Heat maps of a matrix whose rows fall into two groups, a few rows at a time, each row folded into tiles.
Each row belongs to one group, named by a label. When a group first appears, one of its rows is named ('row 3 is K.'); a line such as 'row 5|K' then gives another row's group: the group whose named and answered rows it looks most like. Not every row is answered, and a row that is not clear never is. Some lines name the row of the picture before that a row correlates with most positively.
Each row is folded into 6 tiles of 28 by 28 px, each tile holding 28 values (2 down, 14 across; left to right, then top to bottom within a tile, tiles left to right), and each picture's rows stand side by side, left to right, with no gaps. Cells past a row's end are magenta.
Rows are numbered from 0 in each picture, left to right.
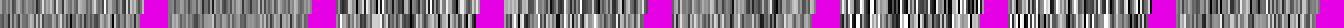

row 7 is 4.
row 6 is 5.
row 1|4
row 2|4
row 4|5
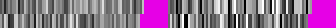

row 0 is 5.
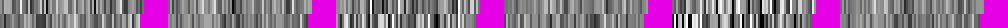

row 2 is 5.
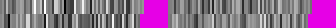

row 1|4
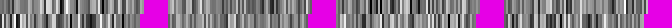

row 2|4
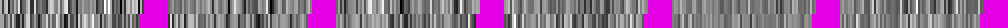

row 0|5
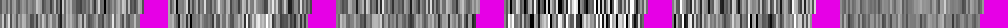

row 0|5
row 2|4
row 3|4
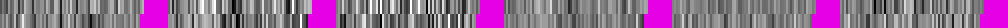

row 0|5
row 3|4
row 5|4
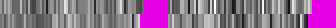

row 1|4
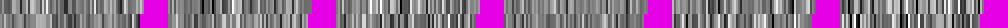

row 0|4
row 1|4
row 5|5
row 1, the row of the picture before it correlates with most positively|0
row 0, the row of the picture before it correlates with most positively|1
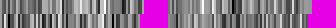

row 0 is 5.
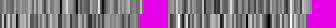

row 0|5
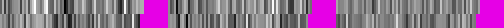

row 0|4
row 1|5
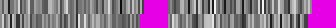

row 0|5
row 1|4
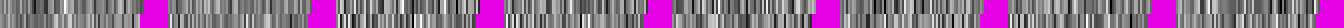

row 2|5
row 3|5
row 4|4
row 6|5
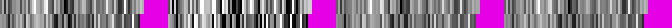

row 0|4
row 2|4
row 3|4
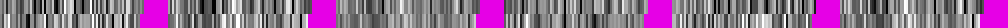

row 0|4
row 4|5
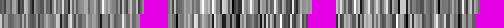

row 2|5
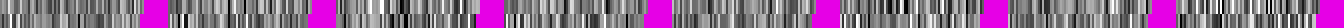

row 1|5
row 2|4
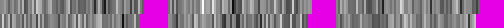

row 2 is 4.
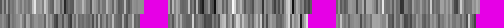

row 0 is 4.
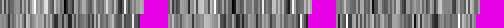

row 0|4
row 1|4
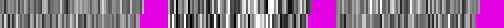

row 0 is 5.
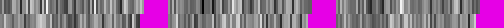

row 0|4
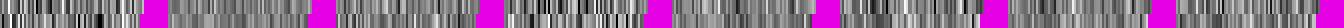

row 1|4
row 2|5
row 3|4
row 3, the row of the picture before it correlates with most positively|1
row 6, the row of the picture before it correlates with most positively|2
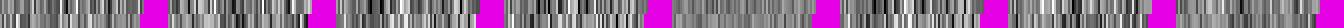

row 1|4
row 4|4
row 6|4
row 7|4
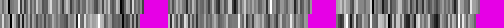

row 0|5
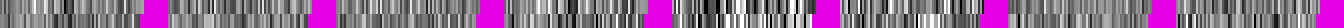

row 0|4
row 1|4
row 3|4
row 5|5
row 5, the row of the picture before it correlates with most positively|0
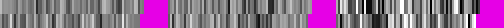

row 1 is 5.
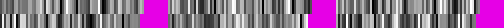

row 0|5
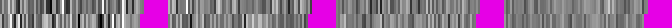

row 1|5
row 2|4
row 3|5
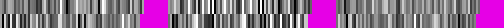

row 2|5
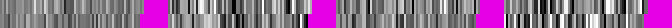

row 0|4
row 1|4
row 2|5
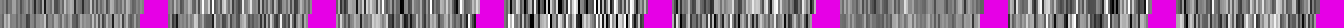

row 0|4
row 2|4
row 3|4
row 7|5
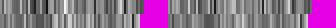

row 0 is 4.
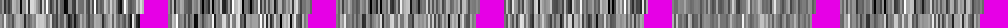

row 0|4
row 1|4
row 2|4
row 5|4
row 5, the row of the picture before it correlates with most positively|0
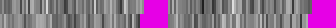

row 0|4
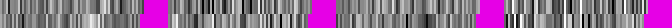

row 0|5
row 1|4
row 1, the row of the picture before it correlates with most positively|1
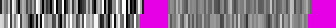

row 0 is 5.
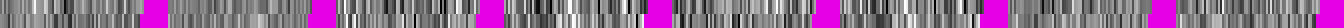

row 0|4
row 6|4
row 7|4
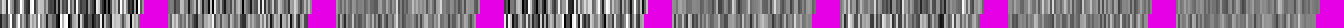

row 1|4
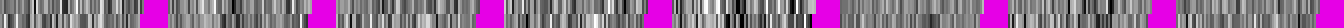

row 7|5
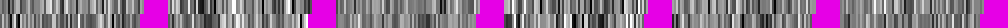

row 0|5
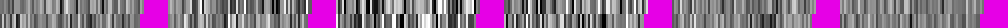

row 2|5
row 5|5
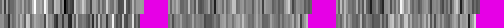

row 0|4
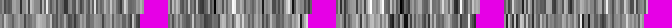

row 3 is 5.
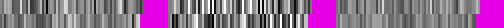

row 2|4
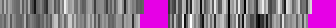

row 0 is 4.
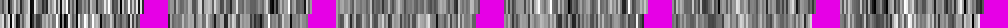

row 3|4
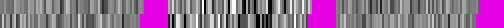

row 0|5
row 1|5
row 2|4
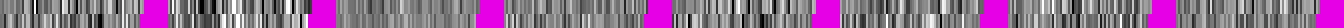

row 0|5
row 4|5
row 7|5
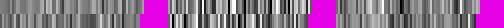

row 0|5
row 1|5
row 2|4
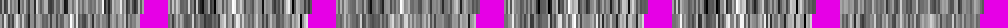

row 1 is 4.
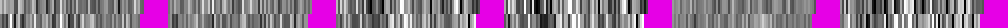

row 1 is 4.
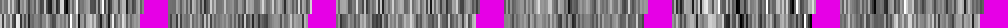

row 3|4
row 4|4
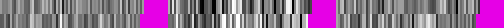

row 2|5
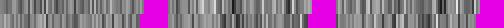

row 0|4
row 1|4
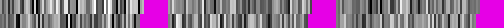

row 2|4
